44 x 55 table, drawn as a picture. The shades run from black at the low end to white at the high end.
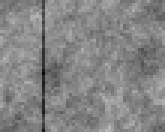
The grain runs up and down. The values are skewed, with a long tail toward low values. Column 15 differs from the columns beside it.
